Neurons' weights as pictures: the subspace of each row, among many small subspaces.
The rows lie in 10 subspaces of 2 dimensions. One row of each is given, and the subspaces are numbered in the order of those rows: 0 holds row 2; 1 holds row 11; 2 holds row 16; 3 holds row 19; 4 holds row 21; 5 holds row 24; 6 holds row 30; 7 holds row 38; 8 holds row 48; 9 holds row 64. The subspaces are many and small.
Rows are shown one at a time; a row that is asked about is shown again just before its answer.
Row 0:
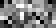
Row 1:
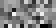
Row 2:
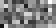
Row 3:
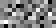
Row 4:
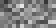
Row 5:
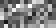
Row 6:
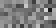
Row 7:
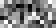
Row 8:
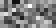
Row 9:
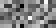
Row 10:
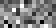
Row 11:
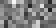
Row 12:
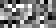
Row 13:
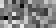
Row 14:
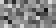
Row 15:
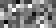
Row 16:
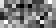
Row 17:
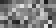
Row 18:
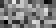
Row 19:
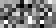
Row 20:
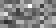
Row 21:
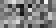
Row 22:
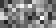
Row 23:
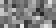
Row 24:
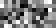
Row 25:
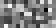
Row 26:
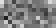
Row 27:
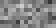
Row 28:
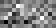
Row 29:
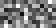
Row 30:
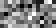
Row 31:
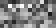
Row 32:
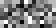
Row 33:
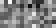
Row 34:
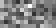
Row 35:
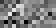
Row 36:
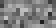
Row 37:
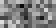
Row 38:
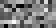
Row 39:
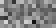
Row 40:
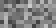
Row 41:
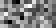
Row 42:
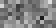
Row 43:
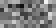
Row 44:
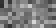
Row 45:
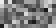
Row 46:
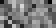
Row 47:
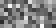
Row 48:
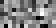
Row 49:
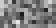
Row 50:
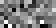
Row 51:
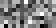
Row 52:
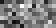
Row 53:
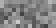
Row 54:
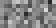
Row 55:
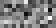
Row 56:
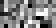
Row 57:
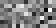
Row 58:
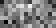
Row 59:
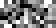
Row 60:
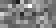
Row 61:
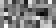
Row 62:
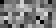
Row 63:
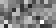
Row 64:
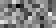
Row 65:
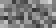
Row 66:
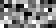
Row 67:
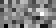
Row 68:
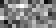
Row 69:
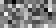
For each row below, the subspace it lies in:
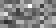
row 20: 6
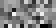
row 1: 8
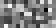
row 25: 5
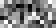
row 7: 2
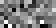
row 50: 8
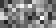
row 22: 2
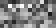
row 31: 4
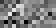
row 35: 9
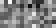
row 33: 6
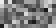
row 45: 0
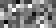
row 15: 2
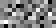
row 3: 9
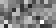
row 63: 8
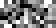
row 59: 5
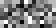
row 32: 3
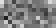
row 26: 7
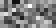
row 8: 6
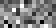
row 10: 8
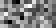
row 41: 6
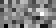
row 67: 8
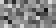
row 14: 7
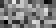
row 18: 7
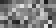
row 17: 1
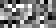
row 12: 7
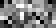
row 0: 2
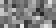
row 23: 8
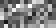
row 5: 2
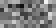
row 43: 4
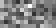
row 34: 6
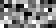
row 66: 0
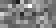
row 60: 6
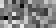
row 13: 7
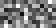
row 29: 9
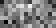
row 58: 2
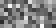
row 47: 9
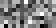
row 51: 3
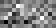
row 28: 9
